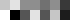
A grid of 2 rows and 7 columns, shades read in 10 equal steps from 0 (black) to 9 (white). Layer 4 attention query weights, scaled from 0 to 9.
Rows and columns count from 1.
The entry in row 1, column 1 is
7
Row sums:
36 31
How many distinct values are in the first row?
5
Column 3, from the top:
5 3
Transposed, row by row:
7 9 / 8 0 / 5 3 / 5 8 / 4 3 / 5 7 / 2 1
